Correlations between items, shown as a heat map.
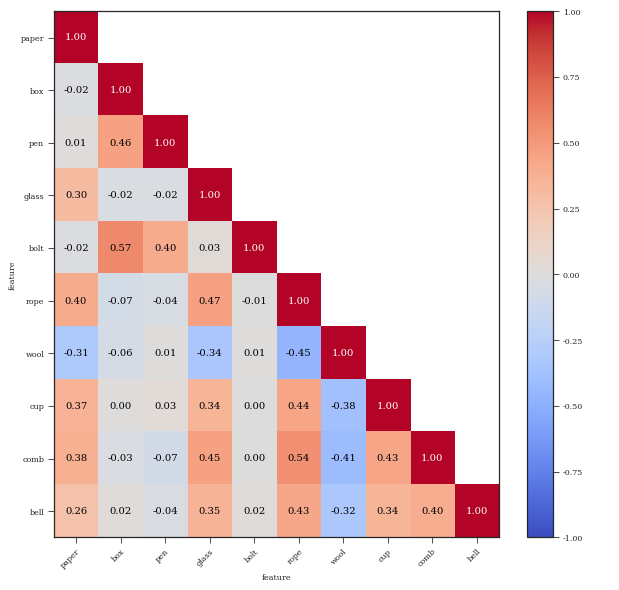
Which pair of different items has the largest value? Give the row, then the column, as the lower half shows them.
bolt, box
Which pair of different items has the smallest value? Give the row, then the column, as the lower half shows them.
wool, rope
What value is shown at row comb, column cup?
0.43
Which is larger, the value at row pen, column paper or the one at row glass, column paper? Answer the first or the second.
the second
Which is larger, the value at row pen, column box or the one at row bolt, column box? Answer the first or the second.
the second
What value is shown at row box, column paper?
-0.02
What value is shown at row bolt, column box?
0.57
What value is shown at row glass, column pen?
-0.02
